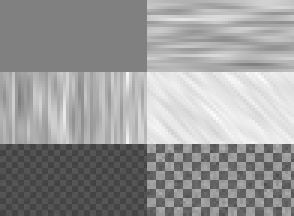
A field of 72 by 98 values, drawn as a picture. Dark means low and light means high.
It is made of 3 by 2 panels. Panel 1,1: middling, flat. Panel 1,2: high, streaked across. Panel 2,1: high, streaked downward. Panel 2,2: very high, slanting down to the right, faint in contrast. Panel 3,1: low, checkered, faint in contrast. Panel 3,2: middling, checkered, strong in contrast.
